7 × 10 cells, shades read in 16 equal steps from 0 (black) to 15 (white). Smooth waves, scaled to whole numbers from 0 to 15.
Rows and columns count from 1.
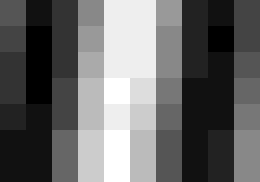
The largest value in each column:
5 1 6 12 15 14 9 2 2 8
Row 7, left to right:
1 1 6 12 15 11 5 1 2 8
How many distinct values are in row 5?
8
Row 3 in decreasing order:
14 14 10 8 5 3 3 2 1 0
